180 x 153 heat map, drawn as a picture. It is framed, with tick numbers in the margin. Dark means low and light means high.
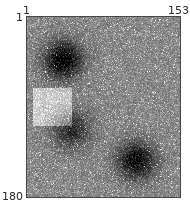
Ninth with the lowest average: top left. Slope: none. Average level on the scale: 50%. Odd patch: higher, in the middle left. Ninth with the highest average: middle left. Dips: three.
